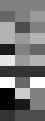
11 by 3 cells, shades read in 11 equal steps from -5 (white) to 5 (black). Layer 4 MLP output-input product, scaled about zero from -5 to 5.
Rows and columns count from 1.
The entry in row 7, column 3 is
3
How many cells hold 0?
8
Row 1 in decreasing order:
0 0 0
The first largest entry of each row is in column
1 1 2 2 1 2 1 2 1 1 1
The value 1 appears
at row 2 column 1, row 5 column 3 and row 8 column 2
